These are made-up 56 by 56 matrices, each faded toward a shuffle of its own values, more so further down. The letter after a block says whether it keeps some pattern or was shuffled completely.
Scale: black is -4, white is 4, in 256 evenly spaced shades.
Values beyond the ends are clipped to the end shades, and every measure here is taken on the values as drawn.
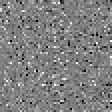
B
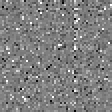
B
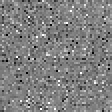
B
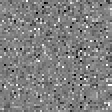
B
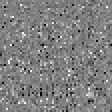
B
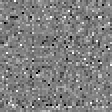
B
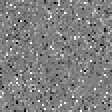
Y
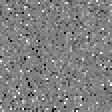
Y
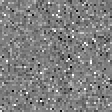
Y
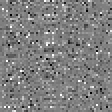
B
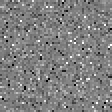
Y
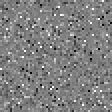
Y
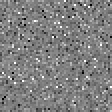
Y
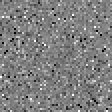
Y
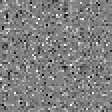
B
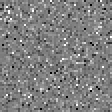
Y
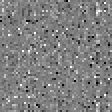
B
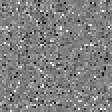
B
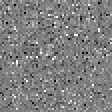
B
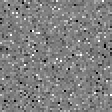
Y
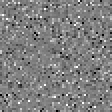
B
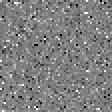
Y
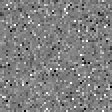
Y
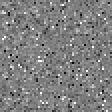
Y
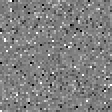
Y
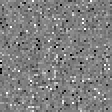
Y
